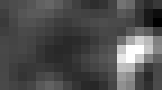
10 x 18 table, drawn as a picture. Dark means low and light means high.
Overall the values sit about 30% of the way up the scale. The ninth with the highest average is the middle right. The values are skewed, with a long tail toward high values. Values change most from cell to cell in the middle right. The left part is calmer, up to a seam about 70% of the way across. The middle left is the smoothest part.
